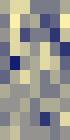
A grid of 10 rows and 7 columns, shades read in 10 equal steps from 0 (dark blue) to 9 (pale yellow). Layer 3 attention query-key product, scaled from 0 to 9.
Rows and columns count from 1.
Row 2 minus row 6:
1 3 -3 0 -2 -3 5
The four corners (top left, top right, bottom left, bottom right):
6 6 6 5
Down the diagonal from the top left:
6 9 2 5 8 6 6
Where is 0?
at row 5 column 2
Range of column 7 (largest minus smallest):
8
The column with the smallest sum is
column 6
